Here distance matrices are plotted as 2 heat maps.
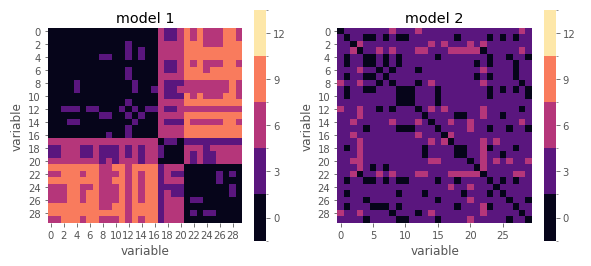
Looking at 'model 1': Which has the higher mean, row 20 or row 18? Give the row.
20
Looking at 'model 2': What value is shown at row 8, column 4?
3
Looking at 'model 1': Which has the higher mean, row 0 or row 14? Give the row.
14
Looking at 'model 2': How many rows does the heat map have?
30
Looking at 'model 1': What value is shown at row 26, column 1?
6
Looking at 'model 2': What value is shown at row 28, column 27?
3
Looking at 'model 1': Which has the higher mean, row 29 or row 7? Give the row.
29
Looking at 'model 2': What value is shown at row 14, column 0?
3
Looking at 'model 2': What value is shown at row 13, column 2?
3
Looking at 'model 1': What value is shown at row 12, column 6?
3
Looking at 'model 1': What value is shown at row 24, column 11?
9
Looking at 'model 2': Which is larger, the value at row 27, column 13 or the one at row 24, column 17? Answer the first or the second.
the second
